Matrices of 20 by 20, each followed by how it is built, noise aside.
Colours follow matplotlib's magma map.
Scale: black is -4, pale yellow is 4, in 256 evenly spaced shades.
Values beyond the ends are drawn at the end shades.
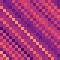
Toeplitz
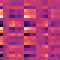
low rank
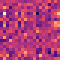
low rank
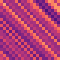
Toeplitz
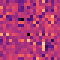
low rank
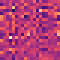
low rank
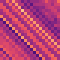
Toeplitz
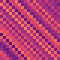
Toeplitz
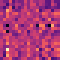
low rank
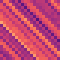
Toeplitz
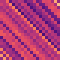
Toeplitz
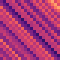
Toeplitz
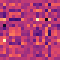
low rank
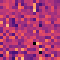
low rank
